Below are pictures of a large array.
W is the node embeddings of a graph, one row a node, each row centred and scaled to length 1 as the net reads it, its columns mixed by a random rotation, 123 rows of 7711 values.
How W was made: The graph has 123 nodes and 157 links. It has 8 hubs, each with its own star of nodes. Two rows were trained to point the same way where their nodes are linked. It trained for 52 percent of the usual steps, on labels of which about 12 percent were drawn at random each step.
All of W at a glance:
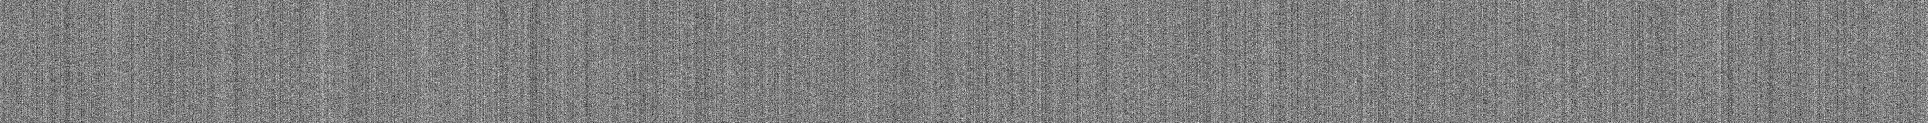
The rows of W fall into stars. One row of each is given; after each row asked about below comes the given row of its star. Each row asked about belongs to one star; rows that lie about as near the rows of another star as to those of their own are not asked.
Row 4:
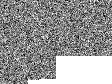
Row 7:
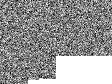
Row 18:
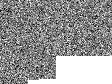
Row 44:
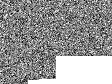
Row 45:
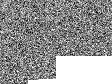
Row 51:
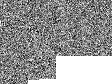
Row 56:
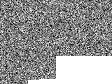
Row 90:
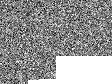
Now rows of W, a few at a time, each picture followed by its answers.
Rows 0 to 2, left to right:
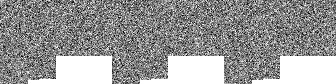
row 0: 4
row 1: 7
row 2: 90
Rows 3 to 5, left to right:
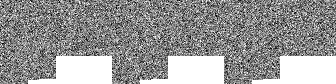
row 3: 18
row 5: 44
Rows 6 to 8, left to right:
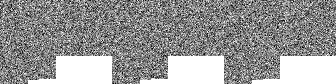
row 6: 18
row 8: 51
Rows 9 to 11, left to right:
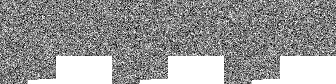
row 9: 45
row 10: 90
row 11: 51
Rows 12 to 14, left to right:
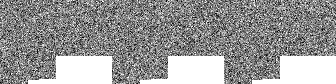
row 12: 7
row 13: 4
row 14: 7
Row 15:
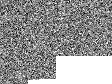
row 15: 90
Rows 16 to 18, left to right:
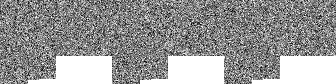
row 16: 51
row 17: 56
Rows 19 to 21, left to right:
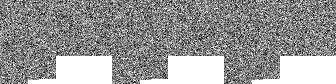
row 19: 45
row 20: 44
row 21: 90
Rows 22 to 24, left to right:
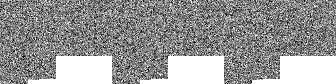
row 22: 18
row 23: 18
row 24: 56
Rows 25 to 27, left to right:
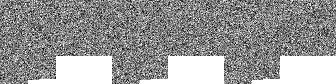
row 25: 51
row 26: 51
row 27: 7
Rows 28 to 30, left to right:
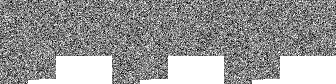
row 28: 51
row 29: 44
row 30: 90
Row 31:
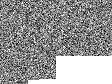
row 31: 56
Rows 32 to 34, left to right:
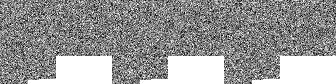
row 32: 45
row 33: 44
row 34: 7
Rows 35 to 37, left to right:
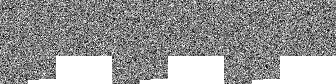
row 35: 51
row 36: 45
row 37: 51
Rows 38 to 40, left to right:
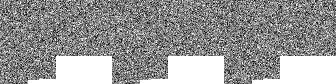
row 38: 7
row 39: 90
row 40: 90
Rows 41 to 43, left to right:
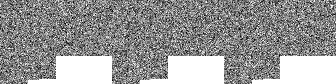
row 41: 7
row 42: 44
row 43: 4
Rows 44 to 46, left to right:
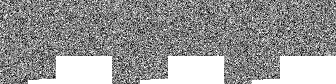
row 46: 45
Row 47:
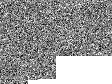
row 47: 4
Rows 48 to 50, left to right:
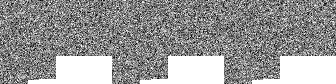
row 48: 51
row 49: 45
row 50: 90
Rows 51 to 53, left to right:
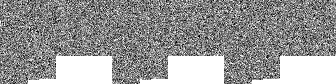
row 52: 4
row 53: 45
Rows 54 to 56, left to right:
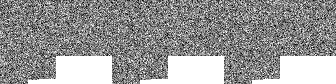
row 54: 90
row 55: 44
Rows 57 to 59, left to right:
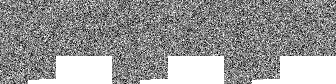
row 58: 51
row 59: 90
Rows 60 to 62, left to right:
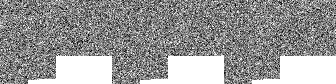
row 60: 56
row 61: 44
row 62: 7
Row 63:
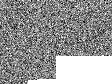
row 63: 7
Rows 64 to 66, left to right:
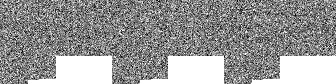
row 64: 45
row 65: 4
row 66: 7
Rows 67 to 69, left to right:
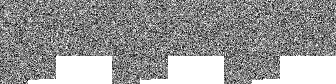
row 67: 44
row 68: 4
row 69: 45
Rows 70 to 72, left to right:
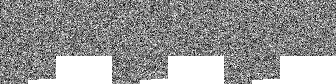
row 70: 18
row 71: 51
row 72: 18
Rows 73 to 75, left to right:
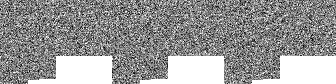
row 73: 56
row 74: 56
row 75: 56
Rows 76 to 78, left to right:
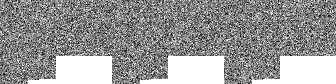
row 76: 7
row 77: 44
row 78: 4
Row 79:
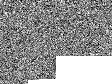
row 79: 56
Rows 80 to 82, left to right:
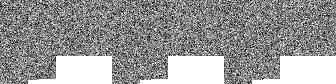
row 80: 56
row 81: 56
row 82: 4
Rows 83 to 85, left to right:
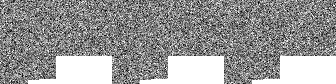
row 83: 18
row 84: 51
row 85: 44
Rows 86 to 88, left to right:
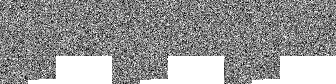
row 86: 44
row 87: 44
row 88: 4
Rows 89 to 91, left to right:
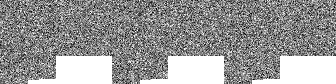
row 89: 51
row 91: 90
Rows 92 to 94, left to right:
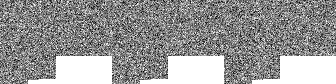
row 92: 18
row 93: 51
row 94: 56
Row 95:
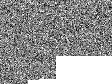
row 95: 4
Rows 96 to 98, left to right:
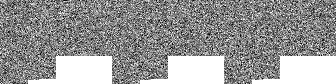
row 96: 90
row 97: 45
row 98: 4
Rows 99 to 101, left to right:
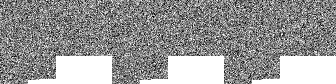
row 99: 56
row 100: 51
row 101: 44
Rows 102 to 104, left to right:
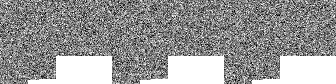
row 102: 90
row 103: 56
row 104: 45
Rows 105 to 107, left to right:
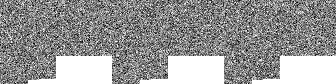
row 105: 56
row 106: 45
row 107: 7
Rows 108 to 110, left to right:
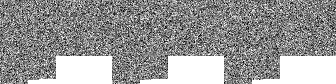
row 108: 4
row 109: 56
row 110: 44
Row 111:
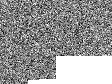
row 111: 56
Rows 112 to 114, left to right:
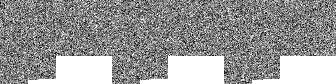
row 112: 44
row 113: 44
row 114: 56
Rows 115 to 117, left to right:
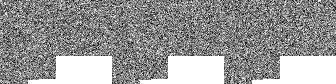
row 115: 90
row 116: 45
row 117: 90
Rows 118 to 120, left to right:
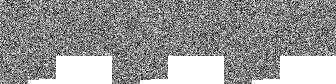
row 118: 7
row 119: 44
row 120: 7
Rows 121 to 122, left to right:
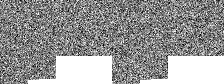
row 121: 44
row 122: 56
